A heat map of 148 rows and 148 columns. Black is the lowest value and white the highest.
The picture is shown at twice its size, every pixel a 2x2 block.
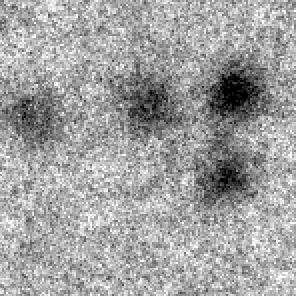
The texture is blotchy. The halves do not mirror each other. There is no seam. There are four dips.
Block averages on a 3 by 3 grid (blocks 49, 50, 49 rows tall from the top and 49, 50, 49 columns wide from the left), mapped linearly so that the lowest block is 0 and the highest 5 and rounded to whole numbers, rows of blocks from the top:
5 3 2
3 2 0
5 5 5
